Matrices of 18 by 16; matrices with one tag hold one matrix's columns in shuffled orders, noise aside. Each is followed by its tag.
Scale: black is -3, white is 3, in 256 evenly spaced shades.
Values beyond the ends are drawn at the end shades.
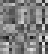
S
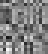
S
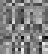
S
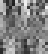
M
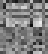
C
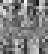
M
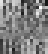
M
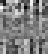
M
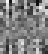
M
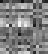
C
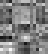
S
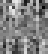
M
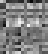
C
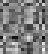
S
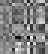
S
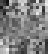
M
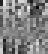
M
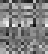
C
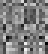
S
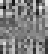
M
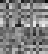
C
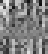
M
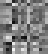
S
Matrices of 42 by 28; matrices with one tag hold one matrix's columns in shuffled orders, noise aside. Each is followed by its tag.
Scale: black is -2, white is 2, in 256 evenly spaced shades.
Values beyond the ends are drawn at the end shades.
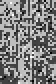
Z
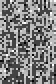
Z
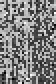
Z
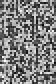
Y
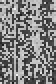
Z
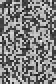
Y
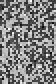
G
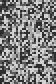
G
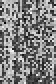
Z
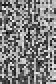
Z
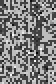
Y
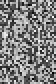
G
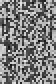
Y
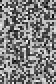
G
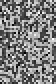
G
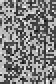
Y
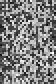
Y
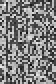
Y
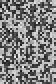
G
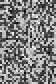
G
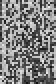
Z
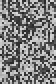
Y
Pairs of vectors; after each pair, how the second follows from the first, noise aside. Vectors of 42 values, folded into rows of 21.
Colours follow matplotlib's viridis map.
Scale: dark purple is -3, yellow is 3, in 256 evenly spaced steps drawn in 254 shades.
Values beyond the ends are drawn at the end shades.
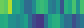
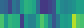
reversed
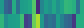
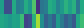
copied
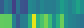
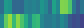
wrapped around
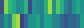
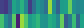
sign-scrambled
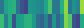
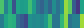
wrapped around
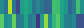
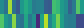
copied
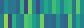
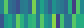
wrapped around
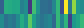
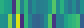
reversed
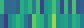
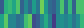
negated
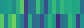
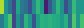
wrapped around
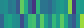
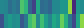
copied
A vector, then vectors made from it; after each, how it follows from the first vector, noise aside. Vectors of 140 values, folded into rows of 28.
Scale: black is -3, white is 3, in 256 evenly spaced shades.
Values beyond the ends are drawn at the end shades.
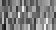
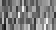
copied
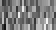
copied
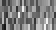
copied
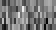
sign-scrambled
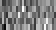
copied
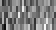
copied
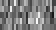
wrapped around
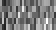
copied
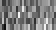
copied
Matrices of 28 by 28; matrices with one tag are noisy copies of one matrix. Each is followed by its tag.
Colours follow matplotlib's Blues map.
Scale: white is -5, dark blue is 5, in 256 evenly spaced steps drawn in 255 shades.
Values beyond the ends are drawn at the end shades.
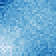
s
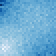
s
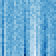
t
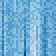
t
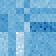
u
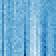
t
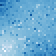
s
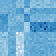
u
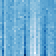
t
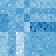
u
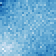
s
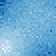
s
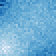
s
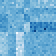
u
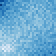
s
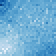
s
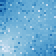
s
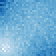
s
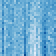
t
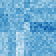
u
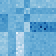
u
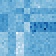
u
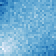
s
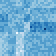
u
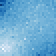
s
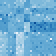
u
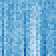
t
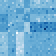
u
